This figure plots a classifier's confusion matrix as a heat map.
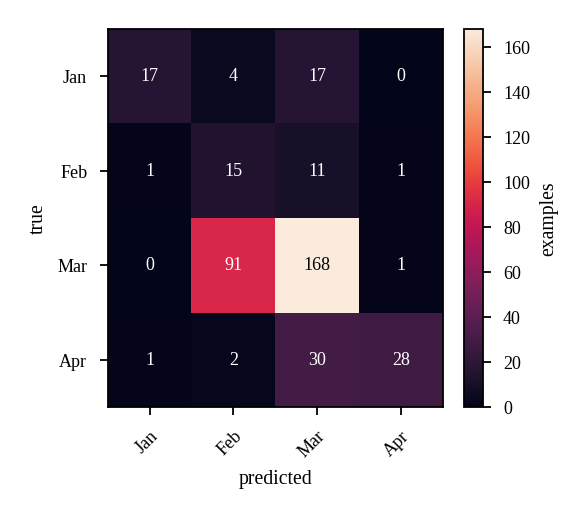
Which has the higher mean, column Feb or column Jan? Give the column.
Feb
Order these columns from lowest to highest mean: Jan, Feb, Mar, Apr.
Jan, Apr, Feb, Mar
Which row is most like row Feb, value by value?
Jan
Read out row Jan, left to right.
17 4 17 0
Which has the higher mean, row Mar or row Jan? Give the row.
Mar
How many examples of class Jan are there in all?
38
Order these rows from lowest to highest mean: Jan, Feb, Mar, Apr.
Feb, Jan, Apr, Mar
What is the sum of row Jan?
38
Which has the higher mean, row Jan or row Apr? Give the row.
Apr
